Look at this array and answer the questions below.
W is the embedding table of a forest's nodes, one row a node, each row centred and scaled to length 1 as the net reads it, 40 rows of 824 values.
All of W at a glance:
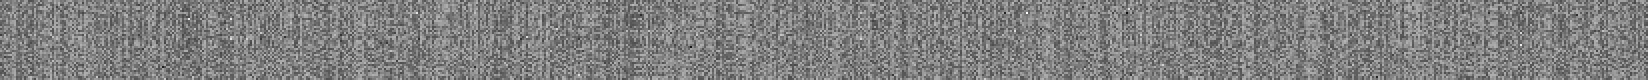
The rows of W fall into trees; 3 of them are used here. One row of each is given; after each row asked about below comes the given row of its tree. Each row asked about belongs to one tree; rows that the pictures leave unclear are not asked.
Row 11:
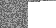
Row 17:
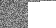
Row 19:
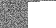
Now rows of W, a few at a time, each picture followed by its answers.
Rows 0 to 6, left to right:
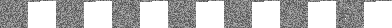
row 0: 11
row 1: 19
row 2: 17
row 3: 11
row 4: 11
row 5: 17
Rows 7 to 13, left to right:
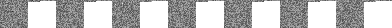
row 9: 19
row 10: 11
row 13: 19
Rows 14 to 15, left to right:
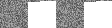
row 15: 17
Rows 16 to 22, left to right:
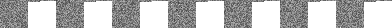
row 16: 11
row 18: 19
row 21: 11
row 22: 11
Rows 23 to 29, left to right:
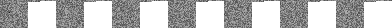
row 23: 11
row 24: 17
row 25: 19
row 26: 11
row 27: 17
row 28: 11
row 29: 17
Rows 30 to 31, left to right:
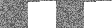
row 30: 19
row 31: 11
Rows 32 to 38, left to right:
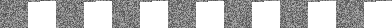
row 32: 17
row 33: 19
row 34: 11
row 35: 17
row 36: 11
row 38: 17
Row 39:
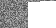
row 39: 17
